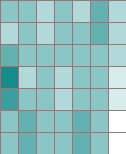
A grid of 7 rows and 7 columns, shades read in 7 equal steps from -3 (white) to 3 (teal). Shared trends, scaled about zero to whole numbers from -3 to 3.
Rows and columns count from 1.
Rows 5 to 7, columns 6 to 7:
0 -2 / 0 -3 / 0 -3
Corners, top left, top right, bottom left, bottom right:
0 -1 0 -3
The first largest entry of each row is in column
6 6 1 1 1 2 2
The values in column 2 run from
-1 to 1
